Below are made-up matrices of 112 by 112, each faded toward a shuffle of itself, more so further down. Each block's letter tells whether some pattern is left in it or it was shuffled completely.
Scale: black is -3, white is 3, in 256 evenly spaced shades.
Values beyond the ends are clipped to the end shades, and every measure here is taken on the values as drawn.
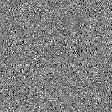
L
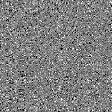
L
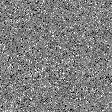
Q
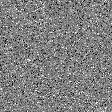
Q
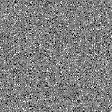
L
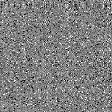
L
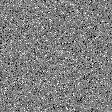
Q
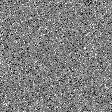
Q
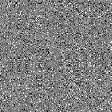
L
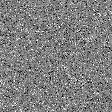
Q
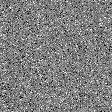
Q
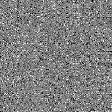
L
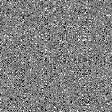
L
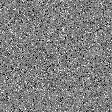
Q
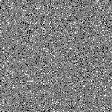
L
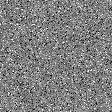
Q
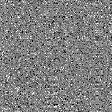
L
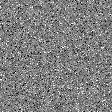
Q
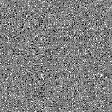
L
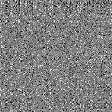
L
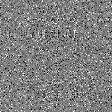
L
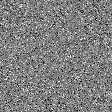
Q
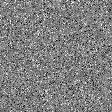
Q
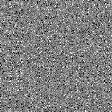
L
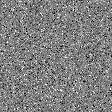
Q
